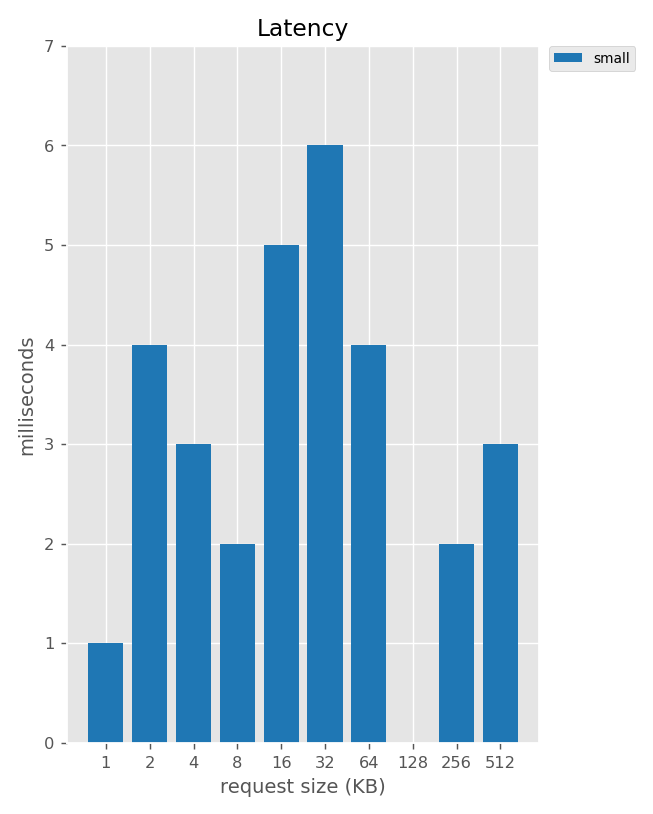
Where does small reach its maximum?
32
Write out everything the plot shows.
Title: Latency
x-axis: request size (KB), ticks 1 2 4 8 16 32 64 128 256 512
y-axis: milliseconds, ticks 0 1 2 3 4 5 6 7
Legend: small
Values:
small: 1 4 3 2 5 6 4 0 2 3
